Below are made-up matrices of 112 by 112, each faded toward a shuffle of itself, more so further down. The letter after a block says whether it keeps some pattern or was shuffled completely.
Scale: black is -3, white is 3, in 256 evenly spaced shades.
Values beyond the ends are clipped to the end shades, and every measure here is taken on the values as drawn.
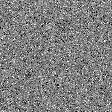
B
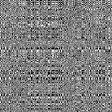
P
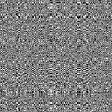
P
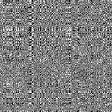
P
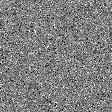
B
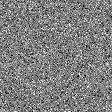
B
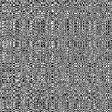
P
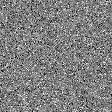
B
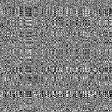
P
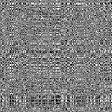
P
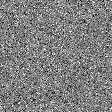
B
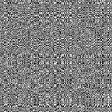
P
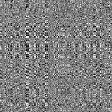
P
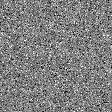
B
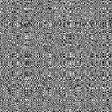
P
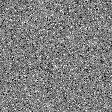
B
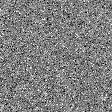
B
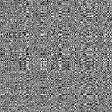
P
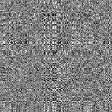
P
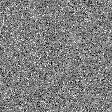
B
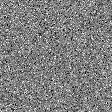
B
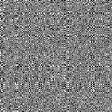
P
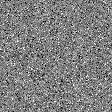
B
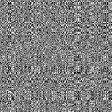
P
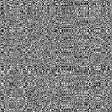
P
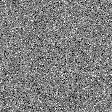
B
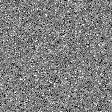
B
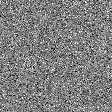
B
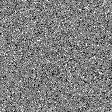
B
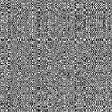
P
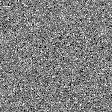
B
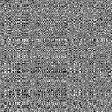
P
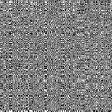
P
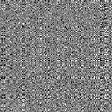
P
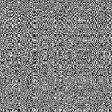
P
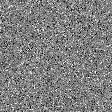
B
